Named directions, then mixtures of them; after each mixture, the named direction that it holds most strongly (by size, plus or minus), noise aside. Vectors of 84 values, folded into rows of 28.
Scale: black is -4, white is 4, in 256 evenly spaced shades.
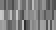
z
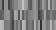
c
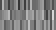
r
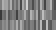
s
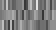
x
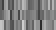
c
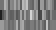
s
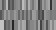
c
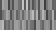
r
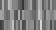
c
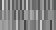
s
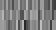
z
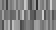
x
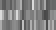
z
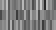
s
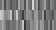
z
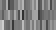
c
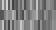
x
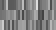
x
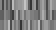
x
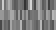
c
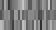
c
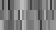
c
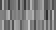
r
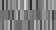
x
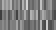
s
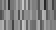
c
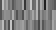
x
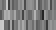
x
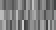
z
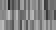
r
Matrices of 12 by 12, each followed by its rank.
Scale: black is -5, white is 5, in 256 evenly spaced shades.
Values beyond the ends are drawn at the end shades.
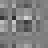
one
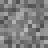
full rank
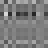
one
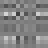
one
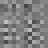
two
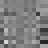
two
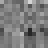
two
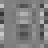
one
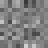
two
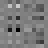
two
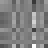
one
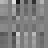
one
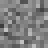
full rank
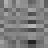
two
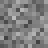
full rank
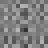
two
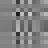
one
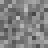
full rank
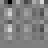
one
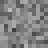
full rank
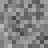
full rank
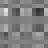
one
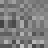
two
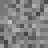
full rank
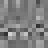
two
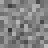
full rank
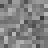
full rank
